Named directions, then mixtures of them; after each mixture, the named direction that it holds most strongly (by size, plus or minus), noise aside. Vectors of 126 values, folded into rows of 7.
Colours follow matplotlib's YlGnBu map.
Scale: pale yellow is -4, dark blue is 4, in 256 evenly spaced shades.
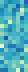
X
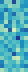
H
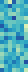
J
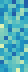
X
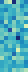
H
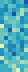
X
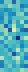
H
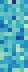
J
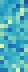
X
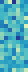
J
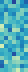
H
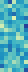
J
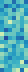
J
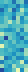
X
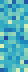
J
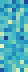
X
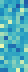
X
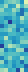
X
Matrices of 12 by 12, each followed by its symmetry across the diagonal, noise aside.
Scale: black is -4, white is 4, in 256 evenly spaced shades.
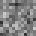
neither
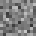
antisymmetric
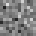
antisymmetric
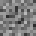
symmetric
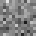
neither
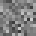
antisymmetric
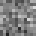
antisymmetric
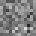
antisymmetric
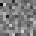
neither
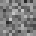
neither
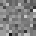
antisymmetric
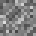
symmetric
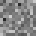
symmetric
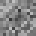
symmetric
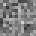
symmetric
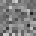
neither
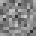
symmetric
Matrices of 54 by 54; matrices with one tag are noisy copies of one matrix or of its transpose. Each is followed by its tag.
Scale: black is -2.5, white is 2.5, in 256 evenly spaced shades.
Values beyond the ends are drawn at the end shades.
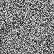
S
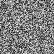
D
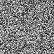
S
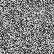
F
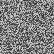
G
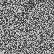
S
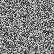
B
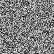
B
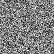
B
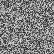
D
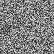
S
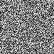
G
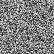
G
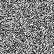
G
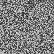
S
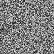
S
